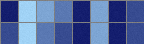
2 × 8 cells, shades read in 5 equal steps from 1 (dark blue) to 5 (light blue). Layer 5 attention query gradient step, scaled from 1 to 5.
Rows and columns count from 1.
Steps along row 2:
up down down down up down up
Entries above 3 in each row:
3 2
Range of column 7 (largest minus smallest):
0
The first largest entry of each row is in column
2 2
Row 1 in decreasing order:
5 4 4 3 2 1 1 1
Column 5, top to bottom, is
1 1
